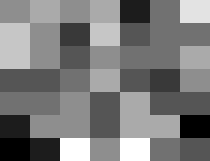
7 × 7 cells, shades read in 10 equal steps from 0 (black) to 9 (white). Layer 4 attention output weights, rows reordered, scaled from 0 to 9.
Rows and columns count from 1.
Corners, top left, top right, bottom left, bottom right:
5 8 0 3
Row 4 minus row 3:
-4 -2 1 1 -1 -2 -1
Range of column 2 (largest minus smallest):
5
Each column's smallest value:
0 1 2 3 1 2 0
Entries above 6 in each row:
1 2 1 0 0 0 2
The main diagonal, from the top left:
5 5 3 6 6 6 3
